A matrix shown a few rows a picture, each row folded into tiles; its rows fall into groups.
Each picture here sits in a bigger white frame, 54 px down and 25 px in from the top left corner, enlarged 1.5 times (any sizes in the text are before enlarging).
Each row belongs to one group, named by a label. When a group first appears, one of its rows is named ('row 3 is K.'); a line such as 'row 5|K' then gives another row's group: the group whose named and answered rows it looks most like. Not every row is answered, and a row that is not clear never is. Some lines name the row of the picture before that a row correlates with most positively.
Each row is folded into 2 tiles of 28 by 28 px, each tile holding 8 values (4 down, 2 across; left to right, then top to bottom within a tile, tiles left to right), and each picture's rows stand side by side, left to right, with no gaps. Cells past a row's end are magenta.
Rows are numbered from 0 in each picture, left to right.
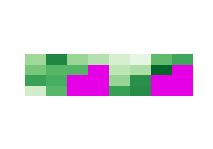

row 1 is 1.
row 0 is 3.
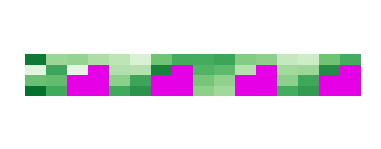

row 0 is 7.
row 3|1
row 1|1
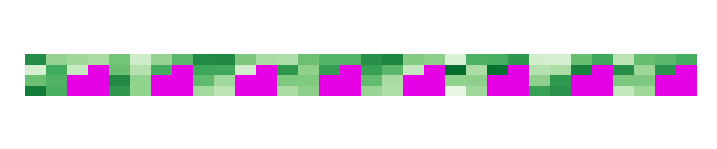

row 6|1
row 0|7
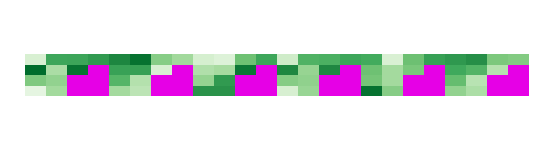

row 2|1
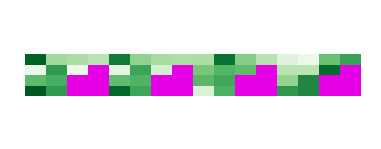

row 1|7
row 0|7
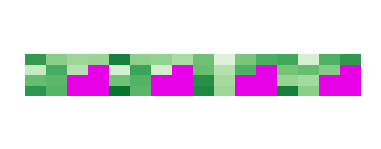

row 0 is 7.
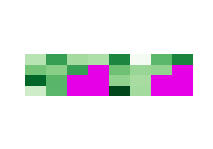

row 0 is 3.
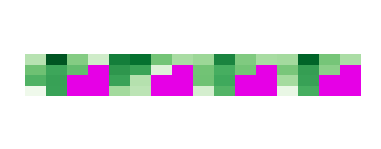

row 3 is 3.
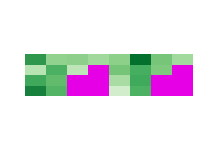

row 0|7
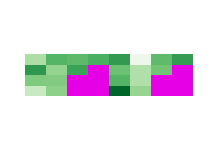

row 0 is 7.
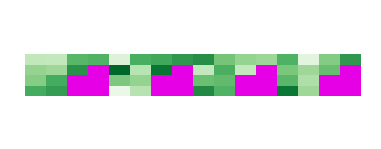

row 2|7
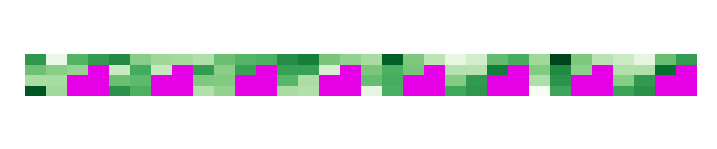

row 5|1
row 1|7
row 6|3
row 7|1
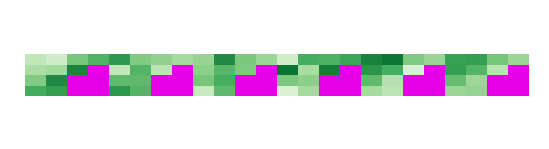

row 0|1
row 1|7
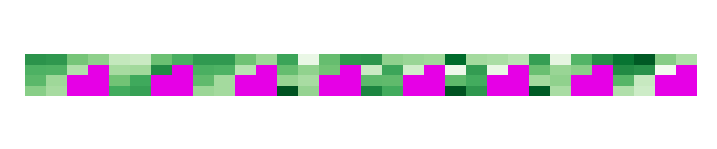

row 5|7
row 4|7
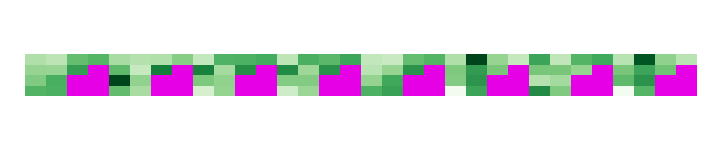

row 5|3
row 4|1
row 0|1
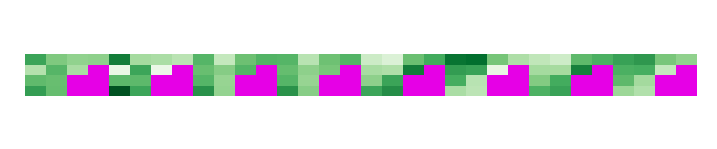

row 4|1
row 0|7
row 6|1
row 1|7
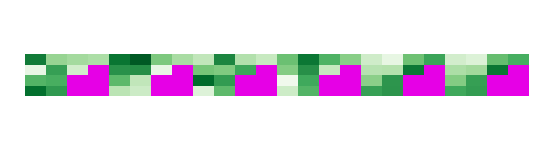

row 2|3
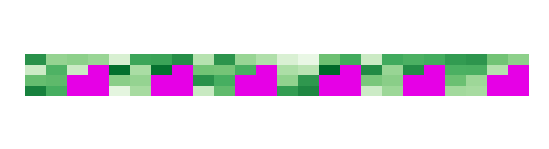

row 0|7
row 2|3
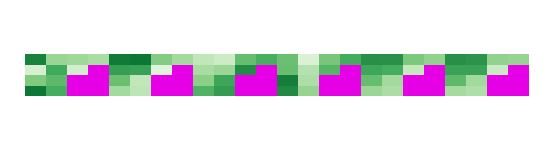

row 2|1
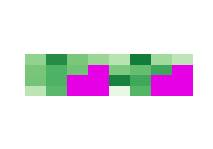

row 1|3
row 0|3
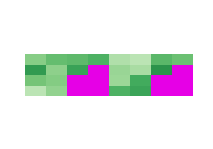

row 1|1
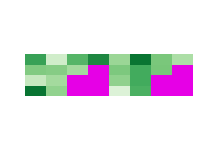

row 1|3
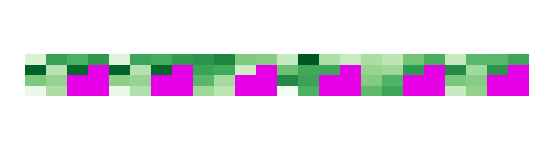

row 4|1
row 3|3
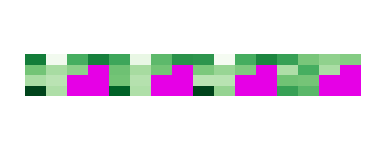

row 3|7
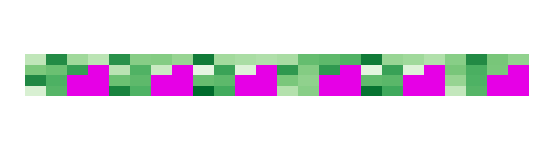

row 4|7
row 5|3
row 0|3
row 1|7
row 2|7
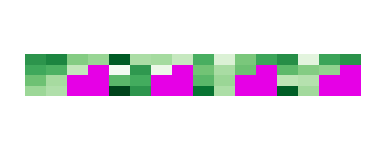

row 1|7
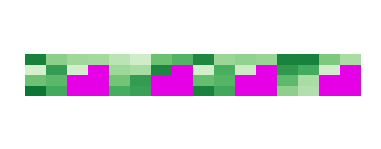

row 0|7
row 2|7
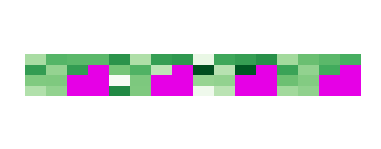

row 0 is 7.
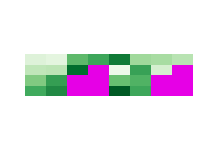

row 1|7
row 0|1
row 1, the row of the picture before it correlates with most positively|1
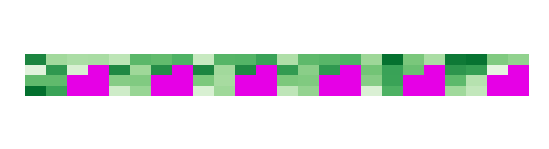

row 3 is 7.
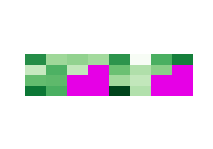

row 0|7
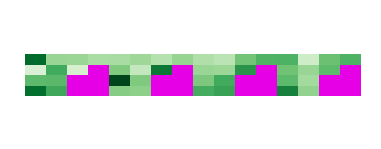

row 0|7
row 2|1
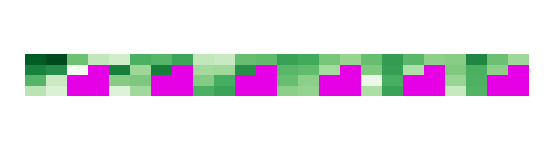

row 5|3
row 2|1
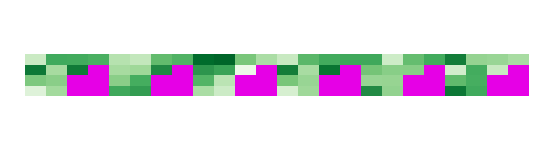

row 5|7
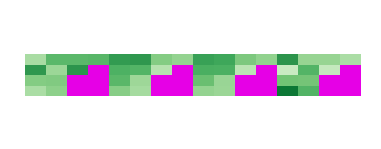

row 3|7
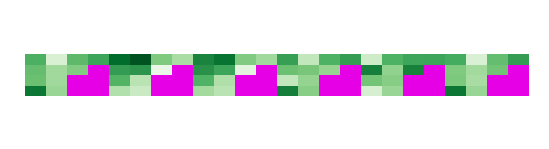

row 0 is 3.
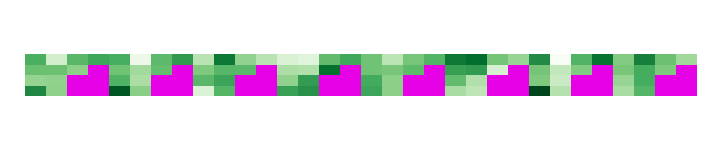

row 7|3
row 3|1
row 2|3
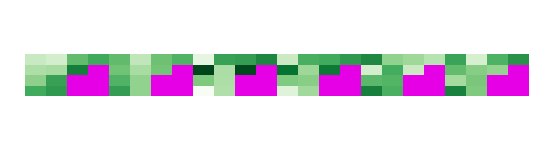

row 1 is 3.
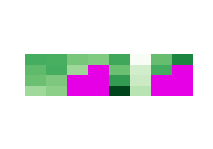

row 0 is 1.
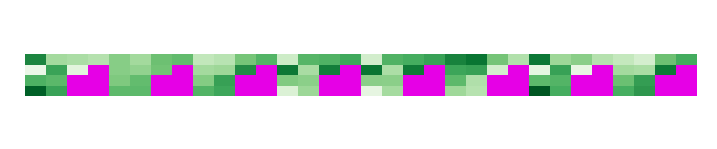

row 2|1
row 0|7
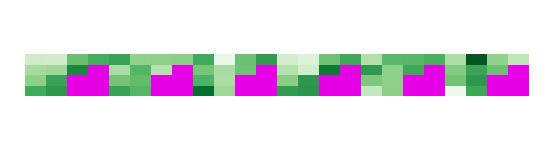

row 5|3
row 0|1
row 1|7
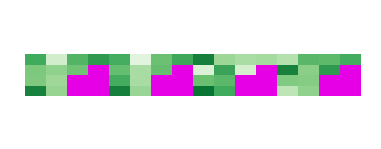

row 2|7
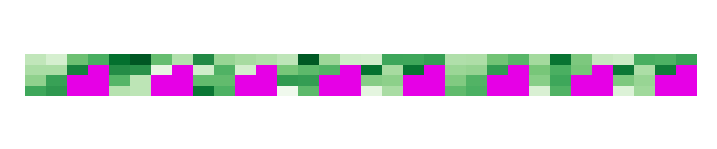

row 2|7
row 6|3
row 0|1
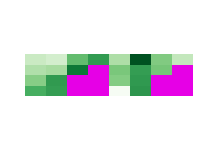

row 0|1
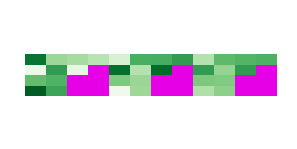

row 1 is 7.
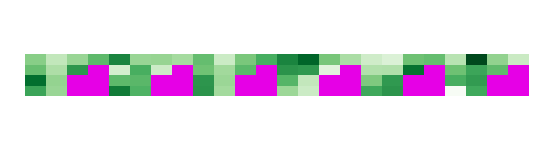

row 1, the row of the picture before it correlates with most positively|0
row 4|1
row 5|3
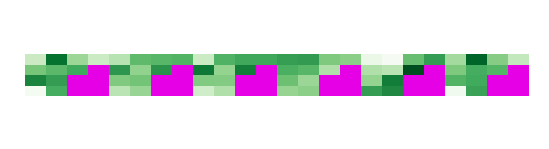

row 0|3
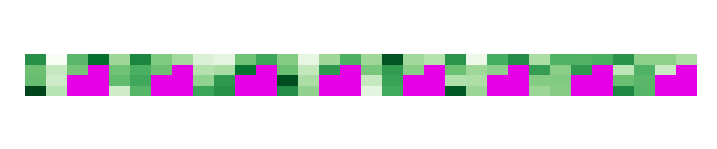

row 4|3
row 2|1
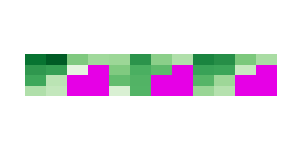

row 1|3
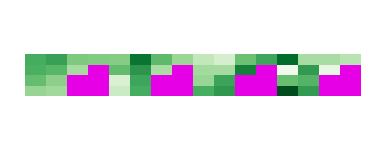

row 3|7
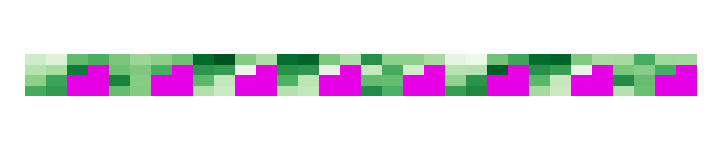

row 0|1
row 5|1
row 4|7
